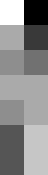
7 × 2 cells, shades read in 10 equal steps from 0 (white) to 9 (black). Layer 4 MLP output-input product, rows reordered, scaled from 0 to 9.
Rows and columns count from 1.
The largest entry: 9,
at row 1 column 2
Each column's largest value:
6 9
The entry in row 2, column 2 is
7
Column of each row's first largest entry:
2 2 2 1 1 1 1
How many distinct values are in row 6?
2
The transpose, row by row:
0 3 4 3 4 6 6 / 9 7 5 3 3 2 2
